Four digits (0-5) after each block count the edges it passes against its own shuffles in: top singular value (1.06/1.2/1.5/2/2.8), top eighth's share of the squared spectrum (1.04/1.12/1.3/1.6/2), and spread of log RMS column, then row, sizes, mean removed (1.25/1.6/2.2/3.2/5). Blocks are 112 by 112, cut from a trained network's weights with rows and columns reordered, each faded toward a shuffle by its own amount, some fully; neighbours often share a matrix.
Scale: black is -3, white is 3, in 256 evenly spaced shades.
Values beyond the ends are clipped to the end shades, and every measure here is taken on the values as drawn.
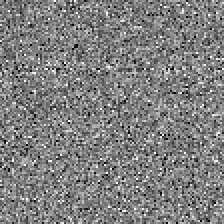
2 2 0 1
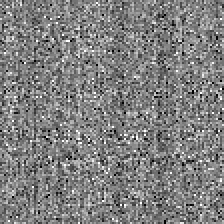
3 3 1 2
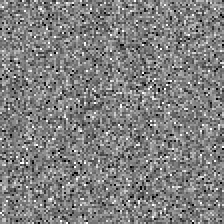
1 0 0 0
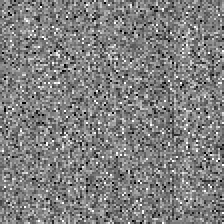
2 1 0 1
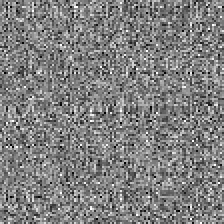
4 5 2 3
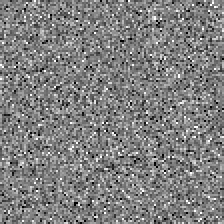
0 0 0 0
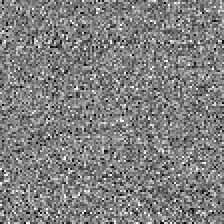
2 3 0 2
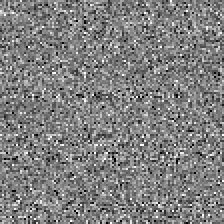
3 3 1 3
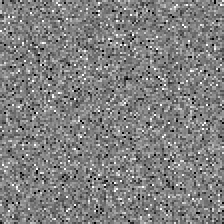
0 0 0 0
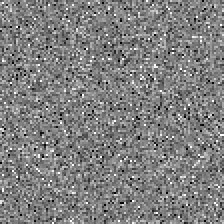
0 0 0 0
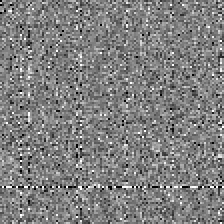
4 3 3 2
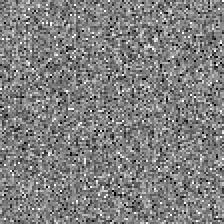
1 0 0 0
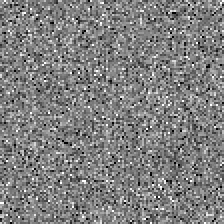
0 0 0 0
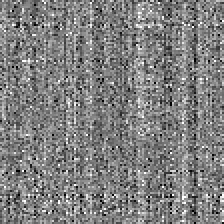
4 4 2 3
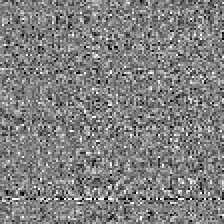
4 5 3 3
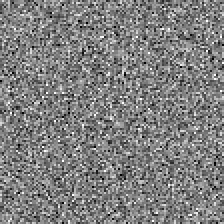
1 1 0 0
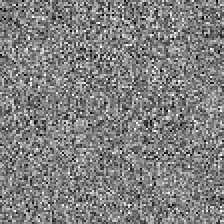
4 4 1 2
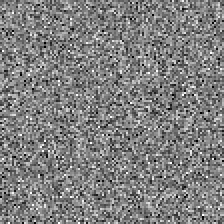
2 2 0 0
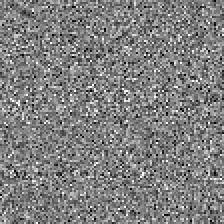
3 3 2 2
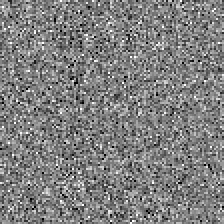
2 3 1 1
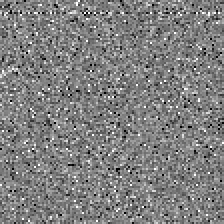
2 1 0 1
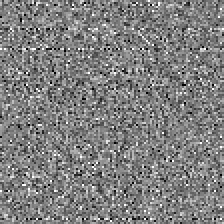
3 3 1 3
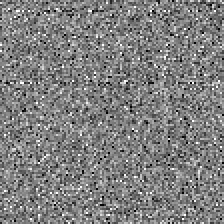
2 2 0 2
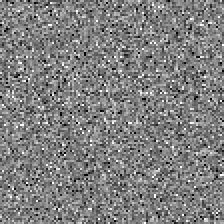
2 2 0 1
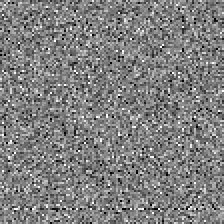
3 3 1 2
